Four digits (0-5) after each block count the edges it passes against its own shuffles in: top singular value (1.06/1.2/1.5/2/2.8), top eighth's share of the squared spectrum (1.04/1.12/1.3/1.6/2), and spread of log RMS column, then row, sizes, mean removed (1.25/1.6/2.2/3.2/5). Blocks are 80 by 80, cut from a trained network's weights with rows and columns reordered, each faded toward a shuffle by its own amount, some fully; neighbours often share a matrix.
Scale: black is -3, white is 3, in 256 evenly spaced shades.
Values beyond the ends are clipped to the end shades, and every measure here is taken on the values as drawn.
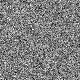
0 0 0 0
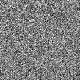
3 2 0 0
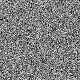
1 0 0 0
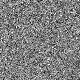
1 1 0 0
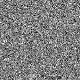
2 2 0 1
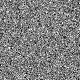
0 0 0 0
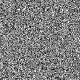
3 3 0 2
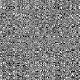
4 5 3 3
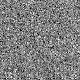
3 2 0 1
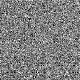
2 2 0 2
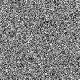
3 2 0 0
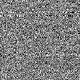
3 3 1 2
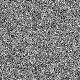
0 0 0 0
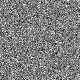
0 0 0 0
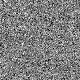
2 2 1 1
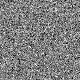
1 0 0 0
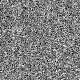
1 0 0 0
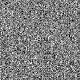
3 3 0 2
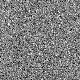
0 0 0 0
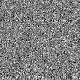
3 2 0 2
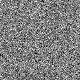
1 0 0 0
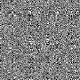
4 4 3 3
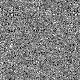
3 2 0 1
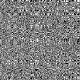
4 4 2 3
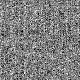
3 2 0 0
